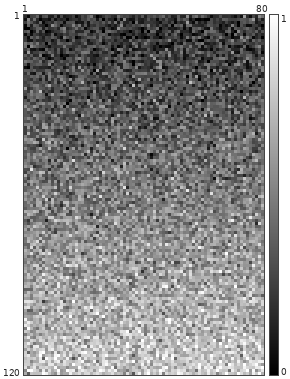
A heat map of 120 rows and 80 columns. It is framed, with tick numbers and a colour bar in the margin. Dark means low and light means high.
Average level on the scale: 50%. Stripes: none. Odd rows or columns: none. Slope: up to the bottom.
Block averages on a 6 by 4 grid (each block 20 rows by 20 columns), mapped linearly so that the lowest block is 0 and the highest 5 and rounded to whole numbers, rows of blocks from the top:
0000 | 1111 | 2222 | 3333 | 4444 | 5555
